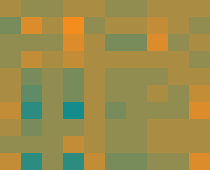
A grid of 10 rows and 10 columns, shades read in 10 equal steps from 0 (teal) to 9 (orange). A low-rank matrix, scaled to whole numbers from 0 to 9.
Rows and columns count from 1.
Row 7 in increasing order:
0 1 4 5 5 5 5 6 7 8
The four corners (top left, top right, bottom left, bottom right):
6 6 7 8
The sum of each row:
56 62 56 60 52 52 46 54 56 47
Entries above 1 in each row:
10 10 10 10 10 10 8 10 10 8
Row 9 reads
5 5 5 7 6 5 5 6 6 6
